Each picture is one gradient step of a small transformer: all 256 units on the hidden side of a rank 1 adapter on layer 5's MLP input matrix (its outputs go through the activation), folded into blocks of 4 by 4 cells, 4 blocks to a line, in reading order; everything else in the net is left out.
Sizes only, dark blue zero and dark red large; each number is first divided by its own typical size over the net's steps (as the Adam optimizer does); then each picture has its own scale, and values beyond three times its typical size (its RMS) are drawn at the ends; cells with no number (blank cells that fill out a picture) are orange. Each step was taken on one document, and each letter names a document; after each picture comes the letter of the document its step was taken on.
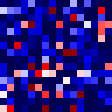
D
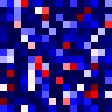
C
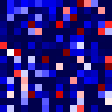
D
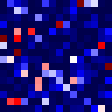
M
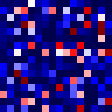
D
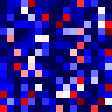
D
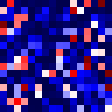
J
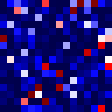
M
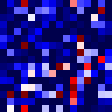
D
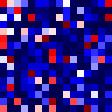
C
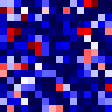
J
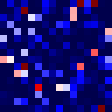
M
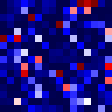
M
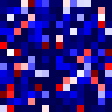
D
